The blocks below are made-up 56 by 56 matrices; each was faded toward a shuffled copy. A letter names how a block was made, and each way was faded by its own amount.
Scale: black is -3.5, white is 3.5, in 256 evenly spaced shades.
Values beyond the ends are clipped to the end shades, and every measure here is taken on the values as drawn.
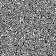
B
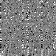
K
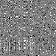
K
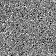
B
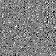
K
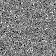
B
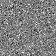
B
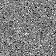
B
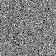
B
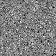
B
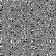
K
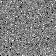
B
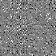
K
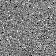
B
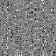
K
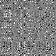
K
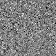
B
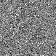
B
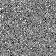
B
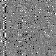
K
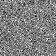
B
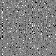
K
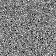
B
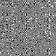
K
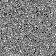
B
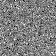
B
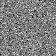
B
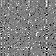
K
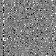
K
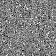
B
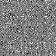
K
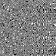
K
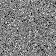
B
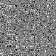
K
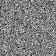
B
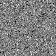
B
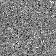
B
